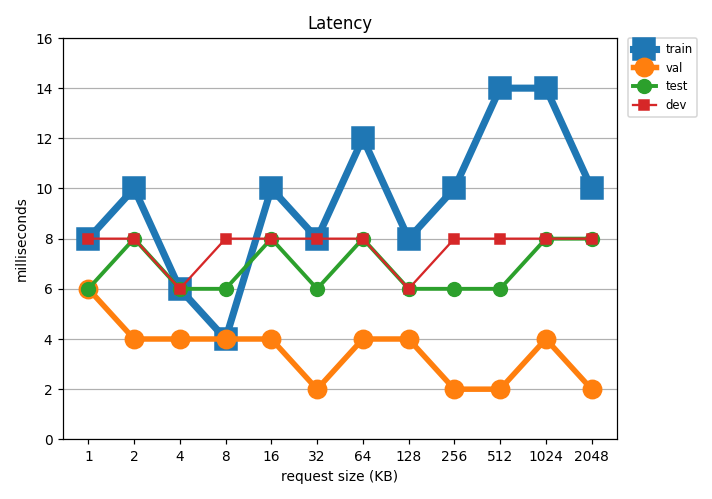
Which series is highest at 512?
train
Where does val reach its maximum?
1
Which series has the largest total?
train
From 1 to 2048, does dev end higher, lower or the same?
the same
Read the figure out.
Title: Latency
x-axis: request size (KB), ticks 1 2 4 8 16 32 64 128 256 512 1024 2048
y-axis: milliseconds, ticks 0 2 4 6 8 10 12 14 16
Legend: train, val, test, dev
Values:
train: 8 10 6 4 10 8 12 8 10 14 14 10
val: 6 4 4 4 4 2 4 4 2 2 4 2
test: 6 8 6 6 8 6 8 6 6 6 8 8
dev: 8 8 6 8 8 8 8 6 8 8 8 8
